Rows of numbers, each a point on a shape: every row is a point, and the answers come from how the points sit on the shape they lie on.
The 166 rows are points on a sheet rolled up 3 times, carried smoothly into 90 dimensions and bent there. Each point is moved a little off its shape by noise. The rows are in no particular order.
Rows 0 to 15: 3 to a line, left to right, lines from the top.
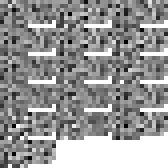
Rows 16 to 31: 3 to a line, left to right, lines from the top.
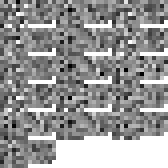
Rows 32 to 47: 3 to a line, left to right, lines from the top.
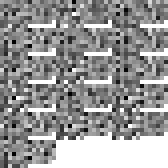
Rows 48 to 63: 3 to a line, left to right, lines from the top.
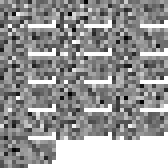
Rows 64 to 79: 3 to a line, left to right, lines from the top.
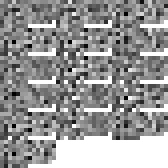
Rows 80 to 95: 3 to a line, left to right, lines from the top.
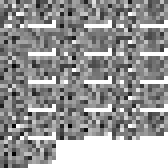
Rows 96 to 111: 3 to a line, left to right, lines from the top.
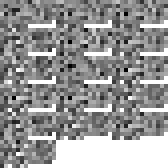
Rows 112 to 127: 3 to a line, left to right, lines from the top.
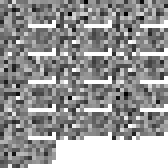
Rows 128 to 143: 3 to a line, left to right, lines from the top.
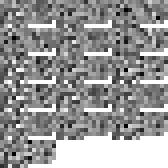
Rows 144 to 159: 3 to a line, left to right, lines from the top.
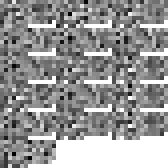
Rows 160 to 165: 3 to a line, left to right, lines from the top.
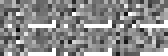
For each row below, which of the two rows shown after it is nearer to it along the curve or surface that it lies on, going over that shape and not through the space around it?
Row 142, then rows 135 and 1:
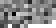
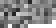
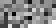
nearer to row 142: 135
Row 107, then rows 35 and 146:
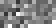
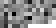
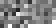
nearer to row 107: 146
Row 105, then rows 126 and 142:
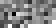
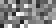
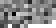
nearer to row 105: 142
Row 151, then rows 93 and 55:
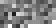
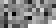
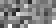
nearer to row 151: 55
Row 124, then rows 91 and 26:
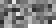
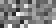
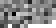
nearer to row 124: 91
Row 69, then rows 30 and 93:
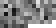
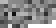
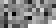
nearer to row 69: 93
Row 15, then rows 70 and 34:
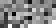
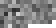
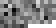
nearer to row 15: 34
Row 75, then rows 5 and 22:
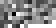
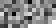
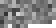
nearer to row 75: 5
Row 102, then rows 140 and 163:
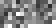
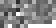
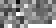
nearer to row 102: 163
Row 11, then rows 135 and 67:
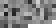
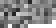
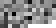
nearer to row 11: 135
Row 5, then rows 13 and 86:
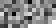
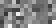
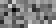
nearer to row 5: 86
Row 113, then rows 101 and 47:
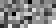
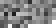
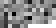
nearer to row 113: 47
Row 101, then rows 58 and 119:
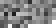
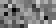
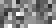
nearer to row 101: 119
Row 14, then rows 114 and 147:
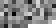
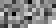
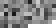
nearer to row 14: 114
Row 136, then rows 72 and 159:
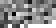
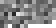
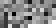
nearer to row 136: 159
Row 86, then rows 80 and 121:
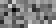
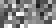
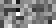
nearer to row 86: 121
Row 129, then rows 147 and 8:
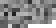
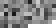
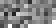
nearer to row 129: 8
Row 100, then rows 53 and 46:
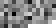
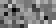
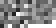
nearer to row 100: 53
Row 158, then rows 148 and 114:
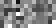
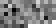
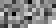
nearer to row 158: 148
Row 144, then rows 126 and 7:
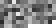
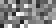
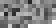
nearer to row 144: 126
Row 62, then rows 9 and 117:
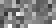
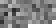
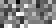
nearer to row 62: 9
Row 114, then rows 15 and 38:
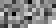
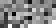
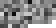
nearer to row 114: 15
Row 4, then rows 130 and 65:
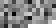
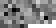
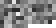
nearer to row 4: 130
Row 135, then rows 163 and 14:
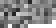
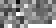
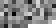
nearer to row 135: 163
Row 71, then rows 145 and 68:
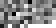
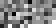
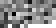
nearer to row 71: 145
